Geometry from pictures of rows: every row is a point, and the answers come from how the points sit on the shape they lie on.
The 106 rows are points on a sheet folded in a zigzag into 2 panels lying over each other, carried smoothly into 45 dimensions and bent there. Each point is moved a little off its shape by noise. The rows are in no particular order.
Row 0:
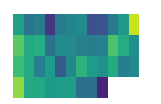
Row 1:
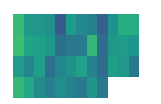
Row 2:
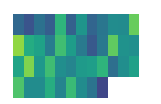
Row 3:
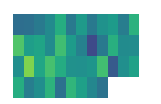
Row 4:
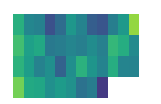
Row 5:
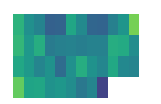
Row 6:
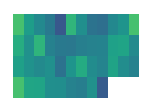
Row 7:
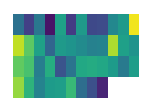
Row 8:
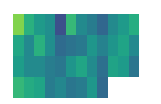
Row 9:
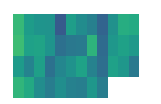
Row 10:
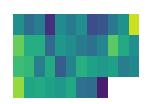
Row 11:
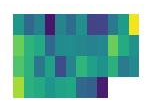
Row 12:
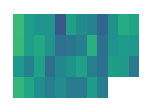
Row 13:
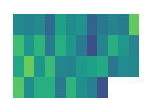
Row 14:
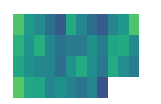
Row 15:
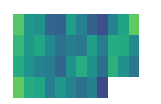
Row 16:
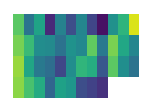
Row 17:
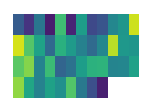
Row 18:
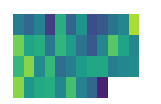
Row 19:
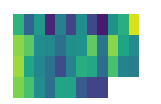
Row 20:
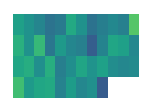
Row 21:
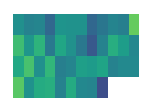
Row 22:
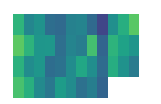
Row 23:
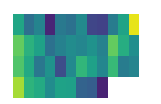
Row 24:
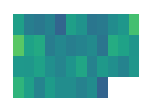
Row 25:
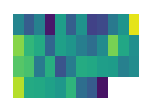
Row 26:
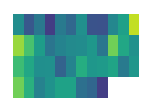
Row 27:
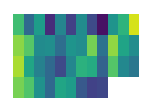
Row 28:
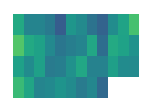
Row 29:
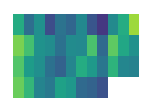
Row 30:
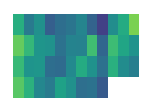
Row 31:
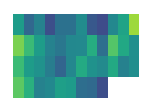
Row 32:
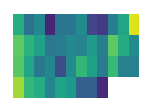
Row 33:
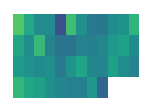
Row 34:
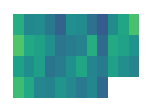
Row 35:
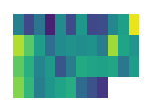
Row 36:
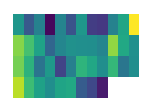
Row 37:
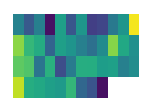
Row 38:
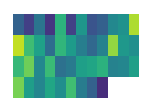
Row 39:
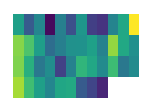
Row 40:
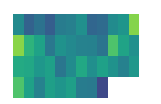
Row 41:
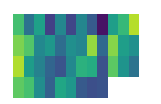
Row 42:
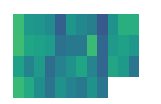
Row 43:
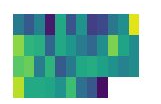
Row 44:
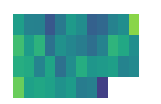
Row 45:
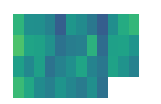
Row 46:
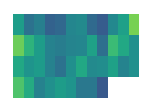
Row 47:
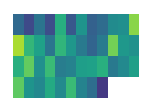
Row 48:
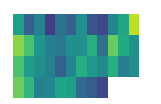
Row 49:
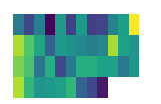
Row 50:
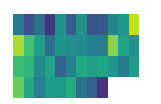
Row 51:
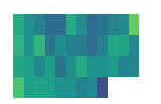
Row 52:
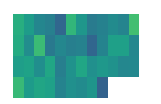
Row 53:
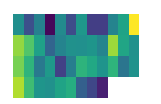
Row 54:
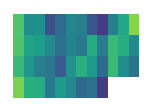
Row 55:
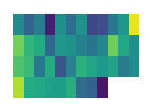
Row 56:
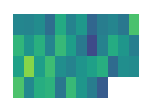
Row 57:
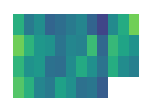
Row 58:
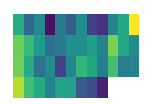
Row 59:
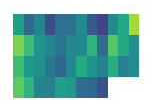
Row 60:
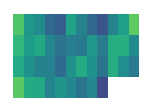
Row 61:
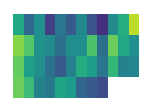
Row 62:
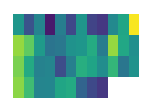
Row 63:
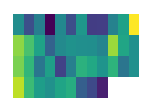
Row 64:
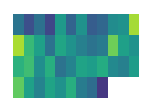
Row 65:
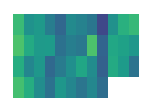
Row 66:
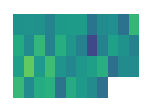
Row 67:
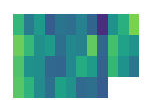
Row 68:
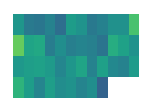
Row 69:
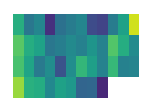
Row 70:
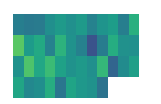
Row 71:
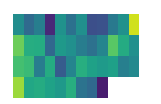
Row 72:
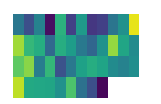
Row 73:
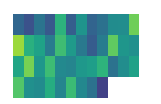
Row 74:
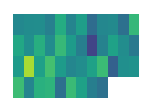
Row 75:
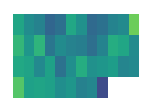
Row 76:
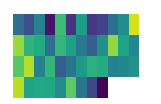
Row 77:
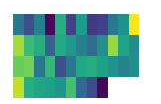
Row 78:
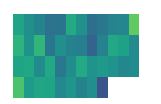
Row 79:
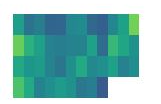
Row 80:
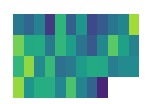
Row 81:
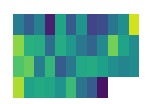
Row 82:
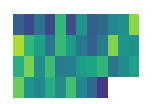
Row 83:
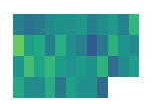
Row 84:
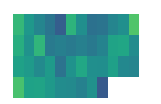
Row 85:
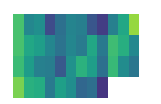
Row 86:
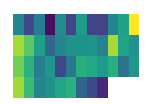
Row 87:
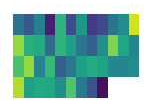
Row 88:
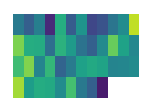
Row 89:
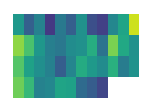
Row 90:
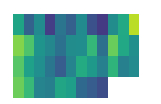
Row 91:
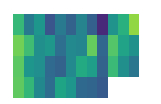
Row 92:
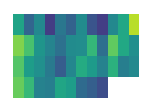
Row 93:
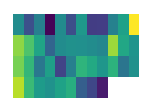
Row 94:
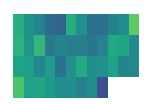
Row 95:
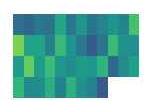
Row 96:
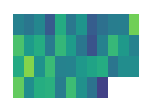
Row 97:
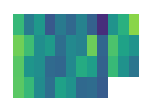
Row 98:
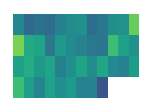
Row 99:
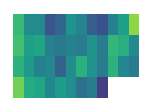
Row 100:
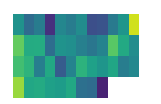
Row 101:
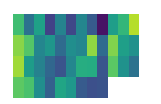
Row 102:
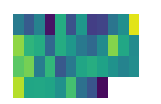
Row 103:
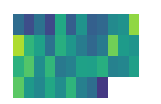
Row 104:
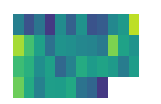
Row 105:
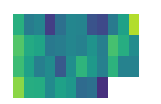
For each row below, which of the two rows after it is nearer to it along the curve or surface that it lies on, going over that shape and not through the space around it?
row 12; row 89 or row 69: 89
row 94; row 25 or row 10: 10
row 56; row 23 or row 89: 23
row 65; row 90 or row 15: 90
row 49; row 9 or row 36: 36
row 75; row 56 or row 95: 56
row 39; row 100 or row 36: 36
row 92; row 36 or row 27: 27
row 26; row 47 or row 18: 47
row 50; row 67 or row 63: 63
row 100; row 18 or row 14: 18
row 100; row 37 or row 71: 71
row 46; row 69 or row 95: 95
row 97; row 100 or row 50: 50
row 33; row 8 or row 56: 8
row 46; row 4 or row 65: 65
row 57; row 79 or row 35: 79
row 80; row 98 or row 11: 11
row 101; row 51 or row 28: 28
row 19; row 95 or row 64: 64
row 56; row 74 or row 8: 74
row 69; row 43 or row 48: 43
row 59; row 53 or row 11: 53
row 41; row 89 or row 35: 89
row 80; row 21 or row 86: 21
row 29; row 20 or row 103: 103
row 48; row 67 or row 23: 67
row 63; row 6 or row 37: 37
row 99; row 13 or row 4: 4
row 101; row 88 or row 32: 32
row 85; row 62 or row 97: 62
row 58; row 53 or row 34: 53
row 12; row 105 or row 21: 105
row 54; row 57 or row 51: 51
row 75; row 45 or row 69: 69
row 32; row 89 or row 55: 55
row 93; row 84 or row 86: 86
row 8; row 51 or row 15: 15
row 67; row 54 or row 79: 79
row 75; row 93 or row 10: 10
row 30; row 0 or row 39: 39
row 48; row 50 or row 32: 50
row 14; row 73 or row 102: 102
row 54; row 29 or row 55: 55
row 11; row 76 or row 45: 76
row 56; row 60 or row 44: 44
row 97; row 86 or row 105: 86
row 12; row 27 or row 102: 27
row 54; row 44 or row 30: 44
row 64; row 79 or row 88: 79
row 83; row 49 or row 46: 46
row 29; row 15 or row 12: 12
